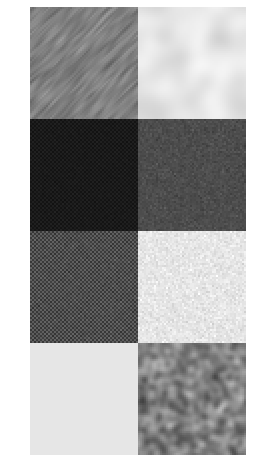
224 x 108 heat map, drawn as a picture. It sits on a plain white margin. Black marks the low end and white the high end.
The table splits into 4 rows of 2 panels. Panel 1,1: middling, slanting up to the right, faint in contrast. Panel 1,2: very high, smooth, faint in contrast. Panel 2,1: very low, checkered, faint in contrast. Panel 2,2: low, fine-grained, faint in contrast. Panel 3,1: low, checkered. Panel 3,2: very high, fine-grained, faint in contrast. Panel 4,1: very high, flat. Panel 4,2: middling, blotchy.
